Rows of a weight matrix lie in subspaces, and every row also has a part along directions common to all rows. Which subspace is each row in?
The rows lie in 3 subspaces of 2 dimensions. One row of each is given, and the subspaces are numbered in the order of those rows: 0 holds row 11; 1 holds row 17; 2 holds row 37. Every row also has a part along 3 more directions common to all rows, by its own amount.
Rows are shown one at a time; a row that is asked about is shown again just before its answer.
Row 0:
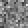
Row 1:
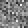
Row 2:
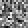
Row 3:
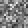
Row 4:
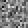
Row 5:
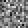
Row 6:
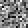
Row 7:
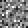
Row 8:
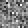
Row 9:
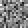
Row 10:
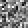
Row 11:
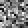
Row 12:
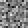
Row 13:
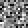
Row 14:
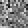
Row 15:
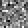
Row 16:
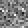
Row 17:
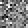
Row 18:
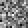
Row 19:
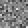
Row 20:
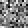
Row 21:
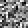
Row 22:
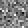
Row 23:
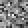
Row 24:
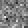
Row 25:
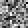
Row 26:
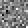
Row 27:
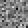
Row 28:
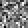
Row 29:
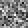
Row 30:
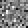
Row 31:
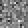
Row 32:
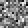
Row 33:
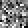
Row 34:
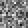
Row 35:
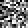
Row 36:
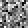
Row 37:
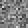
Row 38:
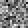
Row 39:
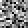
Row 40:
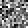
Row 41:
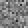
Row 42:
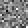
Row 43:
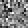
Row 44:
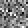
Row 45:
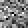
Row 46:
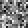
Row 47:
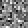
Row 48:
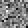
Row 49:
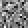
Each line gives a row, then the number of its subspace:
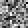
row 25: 1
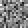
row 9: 0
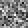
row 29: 0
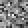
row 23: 0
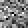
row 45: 0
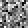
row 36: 0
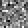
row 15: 0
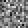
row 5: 2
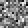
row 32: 1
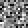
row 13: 2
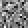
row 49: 0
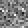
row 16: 0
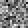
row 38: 1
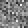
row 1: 1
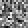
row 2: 0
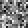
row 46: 1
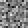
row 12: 2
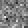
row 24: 1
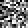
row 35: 0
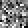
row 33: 1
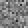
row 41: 1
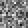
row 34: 0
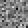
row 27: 2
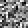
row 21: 2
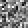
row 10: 2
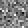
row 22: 0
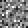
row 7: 2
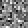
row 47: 0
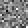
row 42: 2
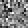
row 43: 1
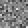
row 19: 2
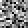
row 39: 0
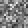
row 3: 1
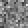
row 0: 1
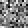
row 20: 1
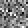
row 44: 0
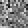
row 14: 1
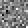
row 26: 2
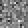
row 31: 0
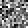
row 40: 2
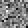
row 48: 2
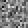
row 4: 2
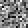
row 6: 2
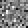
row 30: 2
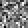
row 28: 0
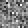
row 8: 1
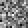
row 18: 0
